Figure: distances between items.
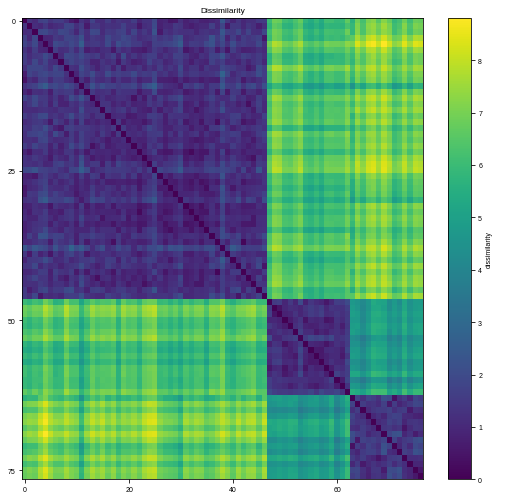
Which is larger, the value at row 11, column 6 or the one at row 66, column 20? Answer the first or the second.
the second
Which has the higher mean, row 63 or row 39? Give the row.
63
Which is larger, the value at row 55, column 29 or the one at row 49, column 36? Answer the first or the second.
the second
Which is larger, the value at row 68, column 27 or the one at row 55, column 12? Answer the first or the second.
the first
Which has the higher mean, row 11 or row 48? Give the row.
48
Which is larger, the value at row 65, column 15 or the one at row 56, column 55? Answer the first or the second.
the first
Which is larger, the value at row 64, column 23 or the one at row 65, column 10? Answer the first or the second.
the first
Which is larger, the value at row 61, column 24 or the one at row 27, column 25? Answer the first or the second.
the first
